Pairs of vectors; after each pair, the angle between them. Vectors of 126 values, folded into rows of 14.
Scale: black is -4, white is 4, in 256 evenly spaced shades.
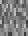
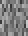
nearly opposite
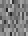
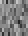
orthogonal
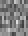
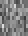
partly opposed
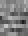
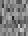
orthogonal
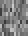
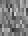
partly opposed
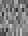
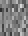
partly aligned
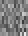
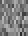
nearly opposite
